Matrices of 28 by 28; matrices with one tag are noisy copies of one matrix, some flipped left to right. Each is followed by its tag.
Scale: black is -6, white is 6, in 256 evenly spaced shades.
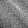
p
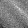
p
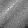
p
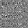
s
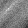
p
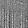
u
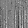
u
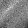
p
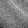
p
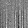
u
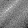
p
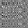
s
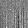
u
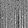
u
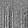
u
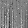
u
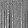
u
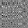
s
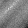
p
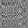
s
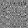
s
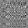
s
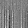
u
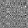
s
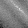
p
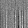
u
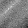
p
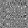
s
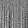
u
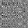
s
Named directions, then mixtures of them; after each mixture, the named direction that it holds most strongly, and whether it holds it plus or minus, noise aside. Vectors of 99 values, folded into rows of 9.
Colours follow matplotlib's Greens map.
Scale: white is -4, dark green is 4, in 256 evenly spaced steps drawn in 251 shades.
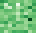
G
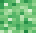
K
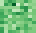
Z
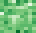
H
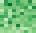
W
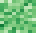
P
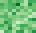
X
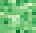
H, plus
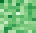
P, minus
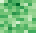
G, minus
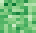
Z, plus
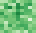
G, minus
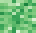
P, plus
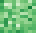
W, minus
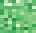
W, minus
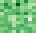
G, minus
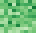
W, plus
